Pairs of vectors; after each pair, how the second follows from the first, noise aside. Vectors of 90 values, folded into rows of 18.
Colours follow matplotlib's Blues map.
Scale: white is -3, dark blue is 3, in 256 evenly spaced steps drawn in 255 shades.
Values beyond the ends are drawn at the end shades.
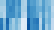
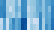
negated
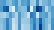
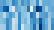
copied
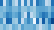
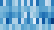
copied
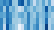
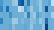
partly zeroed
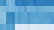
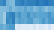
copied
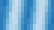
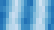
copied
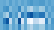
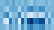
negated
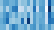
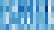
negated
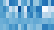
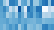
copied
